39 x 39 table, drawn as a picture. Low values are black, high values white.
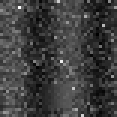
Stripes: upright, repeating 2 times. Odd patch: calmer, in the bottom middle. Calmest part: bottom middle.
